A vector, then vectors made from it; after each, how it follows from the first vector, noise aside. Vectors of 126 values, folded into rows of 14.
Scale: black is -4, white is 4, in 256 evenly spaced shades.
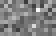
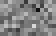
sign-scrambled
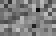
negated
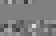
partly zeroed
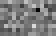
sign-scrambled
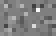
partly zeroed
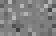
partly zeroed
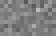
shrunk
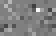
partly zeroed
